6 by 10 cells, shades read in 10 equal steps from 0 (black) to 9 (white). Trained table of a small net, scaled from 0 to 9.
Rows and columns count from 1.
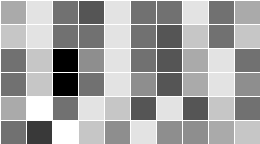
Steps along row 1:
up down down up down same up down up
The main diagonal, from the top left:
6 8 0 4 7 8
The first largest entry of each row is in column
2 2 5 5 2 3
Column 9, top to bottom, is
4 4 8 8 7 6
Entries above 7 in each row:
3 2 2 2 3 2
